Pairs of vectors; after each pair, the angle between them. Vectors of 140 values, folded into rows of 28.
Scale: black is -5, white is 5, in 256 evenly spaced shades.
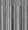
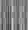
nearly opposite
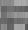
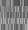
partly opposed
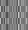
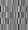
nearly opposite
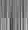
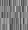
partly aligned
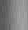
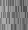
partly opposed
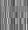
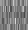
orthogonal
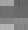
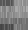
nearly opposite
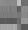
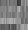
nearly opposite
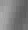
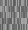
orthogonal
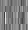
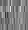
partly opposed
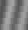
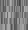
partly aligned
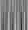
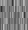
partly opposed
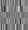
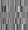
nearly parallel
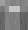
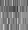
partly opposed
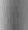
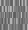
orthogonal
